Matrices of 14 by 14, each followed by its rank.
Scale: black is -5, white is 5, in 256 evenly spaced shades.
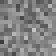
full rank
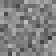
full rank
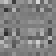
two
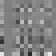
two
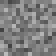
full rank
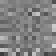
three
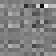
two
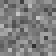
full rank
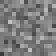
full rank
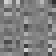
two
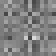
two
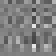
two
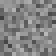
full rank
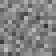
full rank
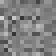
three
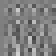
two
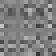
three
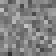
full rank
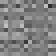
three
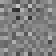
three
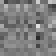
two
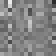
three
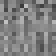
three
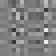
two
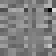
two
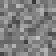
full rank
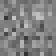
three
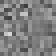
three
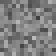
full rank
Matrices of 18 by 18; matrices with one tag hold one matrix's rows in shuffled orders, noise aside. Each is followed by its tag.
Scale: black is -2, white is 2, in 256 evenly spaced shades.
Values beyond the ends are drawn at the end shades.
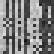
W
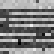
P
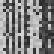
W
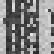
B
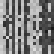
W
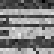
P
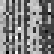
W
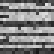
P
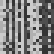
W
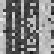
B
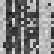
B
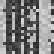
B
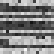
P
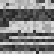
P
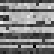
P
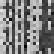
W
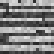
P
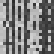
W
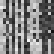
W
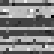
P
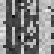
B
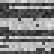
P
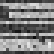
P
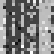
B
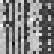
W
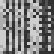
W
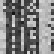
B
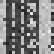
B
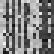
W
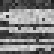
P
